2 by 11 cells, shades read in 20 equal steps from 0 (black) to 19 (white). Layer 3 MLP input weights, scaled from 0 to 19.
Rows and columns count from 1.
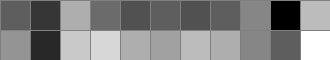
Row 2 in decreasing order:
19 16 15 14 13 13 12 11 10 7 3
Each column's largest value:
11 4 15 16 13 12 14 13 10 7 19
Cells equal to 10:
2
